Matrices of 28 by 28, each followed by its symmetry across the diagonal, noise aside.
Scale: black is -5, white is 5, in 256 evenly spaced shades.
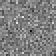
symmetric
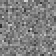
antisymmetric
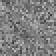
antisymmetric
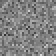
symmetric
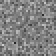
symmetric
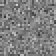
antisymmetric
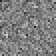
symmetric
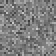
symmetric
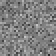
symmetric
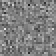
antisymmetric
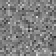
antisymmetric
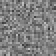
antisymmetric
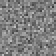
antisymmetric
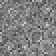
symmetric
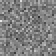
symmetric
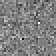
antisymmetric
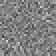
symmetric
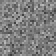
symmetric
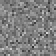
antisymmetric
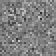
antisymmetric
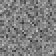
symmetric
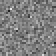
antisymmetric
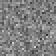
antisymmetric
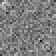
symmetric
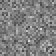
symmetric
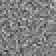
antisymmetric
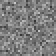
symmetric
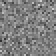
antisymmetric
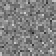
symmetric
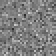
antisymmetric
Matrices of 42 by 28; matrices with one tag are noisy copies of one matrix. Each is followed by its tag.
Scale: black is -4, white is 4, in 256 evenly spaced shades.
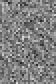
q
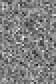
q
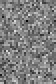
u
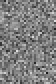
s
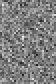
q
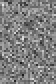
q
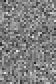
s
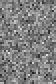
u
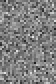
s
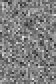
q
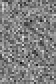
q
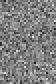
s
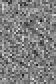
q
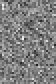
q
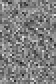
q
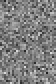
s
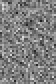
q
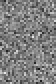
s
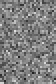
u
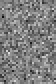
u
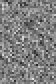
q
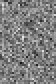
q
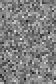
u
